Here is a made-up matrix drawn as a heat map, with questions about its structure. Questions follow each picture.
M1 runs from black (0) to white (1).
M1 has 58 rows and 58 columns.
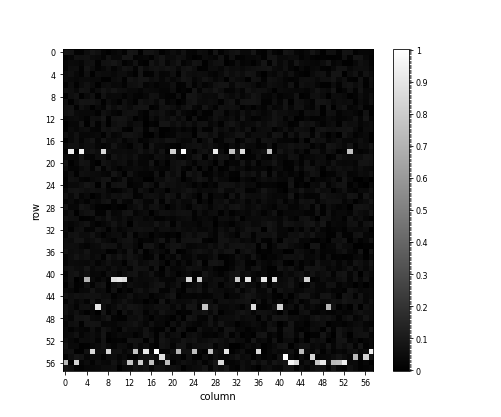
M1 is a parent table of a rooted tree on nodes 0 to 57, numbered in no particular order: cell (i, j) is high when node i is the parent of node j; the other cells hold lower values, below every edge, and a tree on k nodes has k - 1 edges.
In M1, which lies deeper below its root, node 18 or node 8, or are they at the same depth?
node 8
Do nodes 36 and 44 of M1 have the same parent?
yes
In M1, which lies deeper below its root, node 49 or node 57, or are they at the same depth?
the same depth
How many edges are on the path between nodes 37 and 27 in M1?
4
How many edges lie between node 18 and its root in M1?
1
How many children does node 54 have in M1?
12
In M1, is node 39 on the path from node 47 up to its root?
no
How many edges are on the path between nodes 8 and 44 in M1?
2
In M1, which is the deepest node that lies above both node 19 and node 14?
56
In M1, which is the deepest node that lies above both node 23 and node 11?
41
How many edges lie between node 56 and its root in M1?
1
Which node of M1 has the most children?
56
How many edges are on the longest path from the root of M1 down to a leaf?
2
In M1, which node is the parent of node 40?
46
